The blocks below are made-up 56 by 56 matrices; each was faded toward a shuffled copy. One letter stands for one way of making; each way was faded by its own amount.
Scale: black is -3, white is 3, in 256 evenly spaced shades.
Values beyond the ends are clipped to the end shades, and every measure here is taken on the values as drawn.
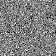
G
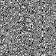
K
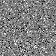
G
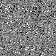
G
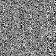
K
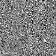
K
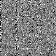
K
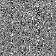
K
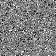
G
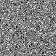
G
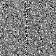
K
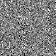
K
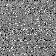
G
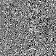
K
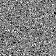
G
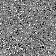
G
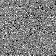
G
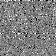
G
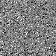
G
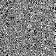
K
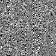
K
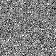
G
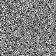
K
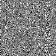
K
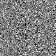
K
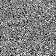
G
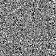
K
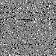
G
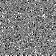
G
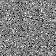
G
